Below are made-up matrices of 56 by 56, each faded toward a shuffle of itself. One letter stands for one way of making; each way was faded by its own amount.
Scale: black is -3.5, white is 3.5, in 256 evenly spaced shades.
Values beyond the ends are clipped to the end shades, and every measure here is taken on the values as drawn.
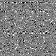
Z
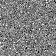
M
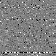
Z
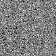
M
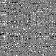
Z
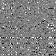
Z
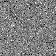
M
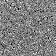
M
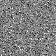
M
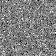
M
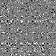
Z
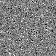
M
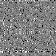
Z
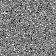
M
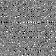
Z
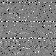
Z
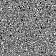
M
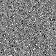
M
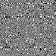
Z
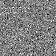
M
